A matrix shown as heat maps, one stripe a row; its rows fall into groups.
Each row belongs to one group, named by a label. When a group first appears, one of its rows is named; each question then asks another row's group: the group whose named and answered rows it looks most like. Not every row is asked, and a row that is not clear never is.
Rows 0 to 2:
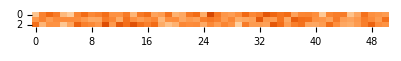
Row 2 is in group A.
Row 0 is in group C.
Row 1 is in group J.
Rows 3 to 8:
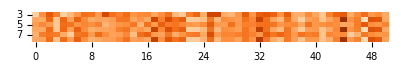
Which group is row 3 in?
C
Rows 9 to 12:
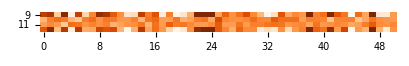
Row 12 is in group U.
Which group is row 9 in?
U
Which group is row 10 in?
C
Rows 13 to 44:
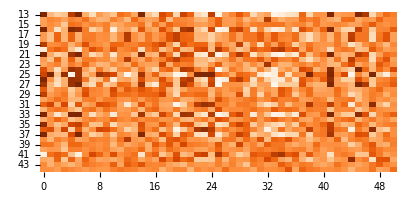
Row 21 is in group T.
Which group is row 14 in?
J
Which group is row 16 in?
T
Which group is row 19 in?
A
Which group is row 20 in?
C
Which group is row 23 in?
J
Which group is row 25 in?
U
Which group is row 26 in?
T
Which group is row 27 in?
T
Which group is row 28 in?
A
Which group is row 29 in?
A
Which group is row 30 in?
C
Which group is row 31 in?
U
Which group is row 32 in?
C
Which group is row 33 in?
T
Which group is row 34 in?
C
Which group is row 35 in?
T
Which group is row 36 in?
U
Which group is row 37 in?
T
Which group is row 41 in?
C
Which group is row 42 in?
J
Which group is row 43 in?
A
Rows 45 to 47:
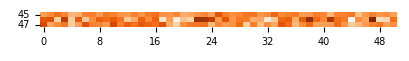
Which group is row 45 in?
C
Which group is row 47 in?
A
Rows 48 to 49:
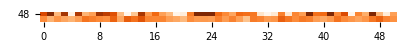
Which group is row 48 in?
U
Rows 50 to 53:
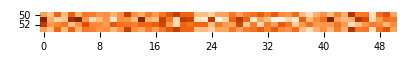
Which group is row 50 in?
J
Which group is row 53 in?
J
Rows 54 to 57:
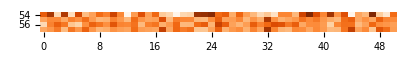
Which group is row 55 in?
J
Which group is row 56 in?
C
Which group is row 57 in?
J
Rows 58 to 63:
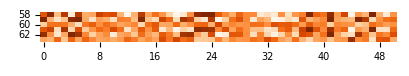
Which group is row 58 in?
U
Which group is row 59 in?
T
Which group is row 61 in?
U
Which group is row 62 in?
T
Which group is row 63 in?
J
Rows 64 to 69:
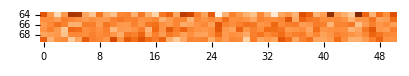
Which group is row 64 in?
T
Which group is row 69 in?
A
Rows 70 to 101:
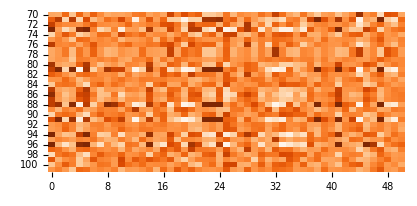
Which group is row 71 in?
U
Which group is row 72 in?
A
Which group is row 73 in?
T
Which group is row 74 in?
C
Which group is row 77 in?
J
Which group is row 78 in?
J
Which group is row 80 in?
T
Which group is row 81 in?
U
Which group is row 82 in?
A
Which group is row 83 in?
C
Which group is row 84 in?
C
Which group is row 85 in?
T
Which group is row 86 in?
T
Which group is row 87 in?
T
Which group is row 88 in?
U
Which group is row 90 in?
C
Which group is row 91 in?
U
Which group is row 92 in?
C
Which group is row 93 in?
C
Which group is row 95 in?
J
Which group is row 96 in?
T
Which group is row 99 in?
A
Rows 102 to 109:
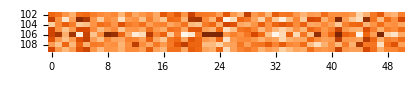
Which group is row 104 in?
C
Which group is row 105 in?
T
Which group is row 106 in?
U
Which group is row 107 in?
T
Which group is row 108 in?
J
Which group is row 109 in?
T
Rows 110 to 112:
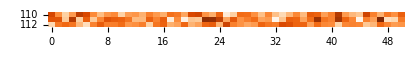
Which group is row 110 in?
T
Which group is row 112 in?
C
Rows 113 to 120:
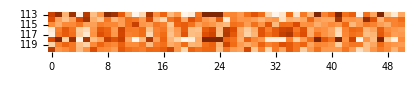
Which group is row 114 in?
T
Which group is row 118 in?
U
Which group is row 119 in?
C
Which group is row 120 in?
A
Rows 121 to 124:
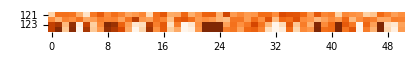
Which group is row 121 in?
C
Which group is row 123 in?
U
